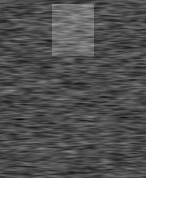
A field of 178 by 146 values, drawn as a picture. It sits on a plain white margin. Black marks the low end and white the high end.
In the top middle lies a patch that is higher than the rest. Overall the values sit about 30% of the way up the scale. The top middle is the ninth with the highest average. The grain runs across in streaks.
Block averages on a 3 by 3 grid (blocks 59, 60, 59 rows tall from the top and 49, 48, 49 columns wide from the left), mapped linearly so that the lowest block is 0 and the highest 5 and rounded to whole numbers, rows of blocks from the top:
050 / 000 / 000
